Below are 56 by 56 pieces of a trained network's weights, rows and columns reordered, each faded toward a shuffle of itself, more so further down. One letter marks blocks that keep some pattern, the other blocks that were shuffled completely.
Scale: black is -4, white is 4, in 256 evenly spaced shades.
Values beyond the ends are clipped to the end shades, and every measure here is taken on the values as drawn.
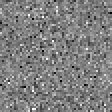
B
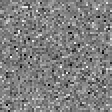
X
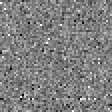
B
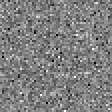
X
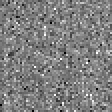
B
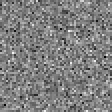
B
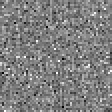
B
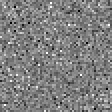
X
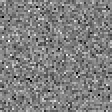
X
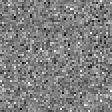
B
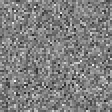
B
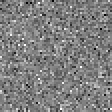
X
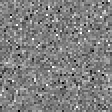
X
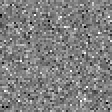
X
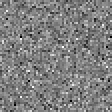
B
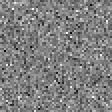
X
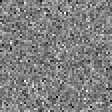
X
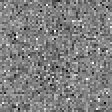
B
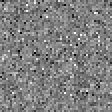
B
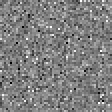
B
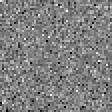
X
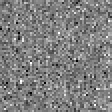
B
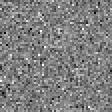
B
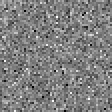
X
